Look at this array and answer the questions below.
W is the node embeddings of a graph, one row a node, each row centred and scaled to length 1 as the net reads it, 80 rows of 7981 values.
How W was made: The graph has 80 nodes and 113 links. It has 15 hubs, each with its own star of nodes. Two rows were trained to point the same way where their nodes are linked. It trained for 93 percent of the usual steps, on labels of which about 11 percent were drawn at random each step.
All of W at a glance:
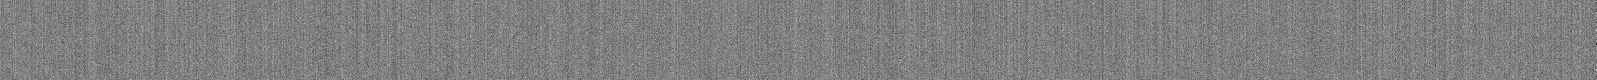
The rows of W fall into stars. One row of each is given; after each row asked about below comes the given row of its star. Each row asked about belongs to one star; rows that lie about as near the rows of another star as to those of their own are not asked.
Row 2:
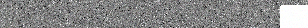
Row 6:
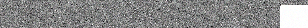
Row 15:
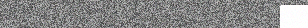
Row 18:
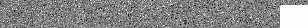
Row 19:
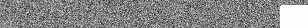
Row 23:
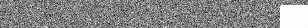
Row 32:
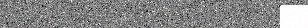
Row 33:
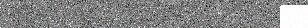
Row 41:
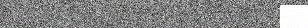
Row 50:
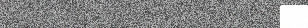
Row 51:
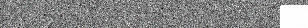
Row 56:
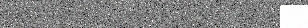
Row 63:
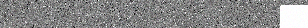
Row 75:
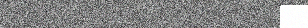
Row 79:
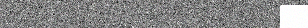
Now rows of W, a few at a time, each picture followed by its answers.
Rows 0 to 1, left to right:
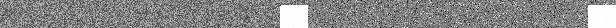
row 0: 51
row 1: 2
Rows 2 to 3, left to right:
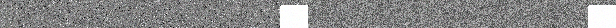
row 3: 63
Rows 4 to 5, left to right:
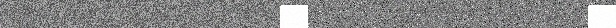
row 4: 33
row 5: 41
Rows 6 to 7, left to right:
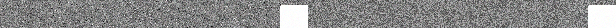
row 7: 32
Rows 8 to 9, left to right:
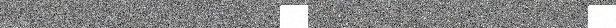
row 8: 51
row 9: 75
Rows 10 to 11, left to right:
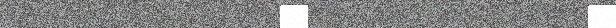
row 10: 19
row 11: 6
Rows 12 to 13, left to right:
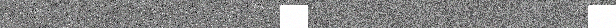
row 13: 32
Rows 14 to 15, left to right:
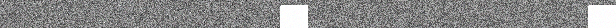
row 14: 56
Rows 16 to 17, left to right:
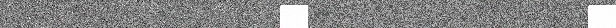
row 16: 32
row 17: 18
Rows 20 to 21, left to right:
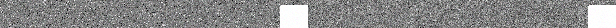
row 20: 33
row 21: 79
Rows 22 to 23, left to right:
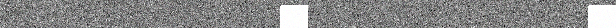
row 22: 18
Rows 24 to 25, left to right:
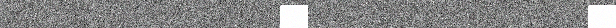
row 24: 50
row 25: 32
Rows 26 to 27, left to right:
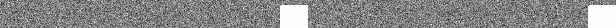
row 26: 33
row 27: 41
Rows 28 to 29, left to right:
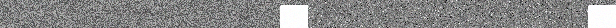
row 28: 41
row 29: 18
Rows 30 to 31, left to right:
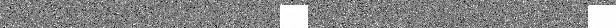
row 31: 15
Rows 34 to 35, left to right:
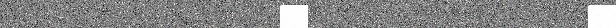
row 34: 15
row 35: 41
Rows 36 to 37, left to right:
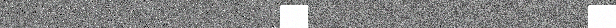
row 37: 50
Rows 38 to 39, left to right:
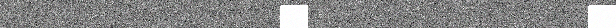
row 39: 41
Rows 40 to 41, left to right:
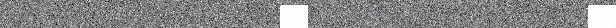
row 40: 19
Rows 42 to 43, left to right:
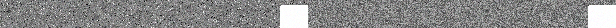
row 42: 6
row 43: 75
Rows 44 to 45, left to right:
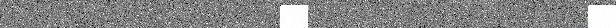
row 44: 19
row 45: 19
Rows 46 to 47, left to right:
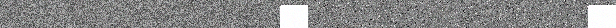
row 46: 79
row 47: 79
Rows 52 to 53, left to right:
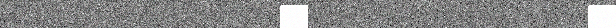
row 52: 56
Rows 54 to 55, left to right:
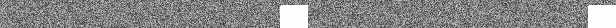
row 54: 2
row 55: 23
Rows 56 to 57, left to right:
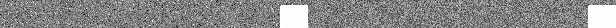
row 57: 33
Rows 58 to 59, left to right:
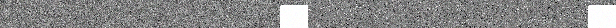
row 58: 79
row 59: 51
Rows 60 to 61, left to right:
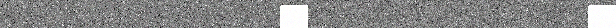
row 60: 51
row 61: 6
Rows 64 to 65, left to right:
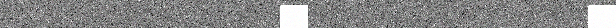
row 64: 41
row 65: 33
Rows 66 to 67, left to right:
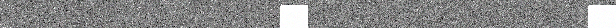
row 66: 23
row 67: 15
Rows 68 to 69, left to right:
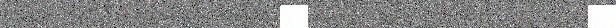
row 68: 63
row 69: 2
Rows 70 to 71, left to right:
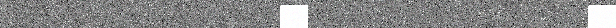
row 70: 2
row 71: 23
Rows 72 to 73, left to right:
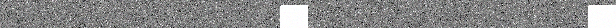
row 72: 2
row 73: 15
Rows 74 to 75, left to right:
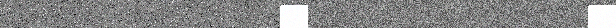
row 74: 32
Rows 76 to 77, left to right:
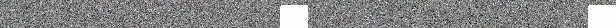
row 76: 50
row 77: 32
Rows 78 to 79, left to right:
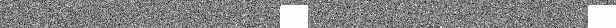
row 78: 6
